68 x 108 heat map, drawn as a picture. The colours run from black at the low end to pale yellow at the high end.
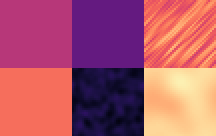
It is made of 2 by 3 panels. Panel 1,1: middling, flat. Panel 1,2: low, flat. Panel 1,3: high, slanting up to the right. Panel 2,1: high, flat. Panel 2,2: very low, blotchy, faint in contrast. Panel 2,3: very high, smooth, faint in contrast.
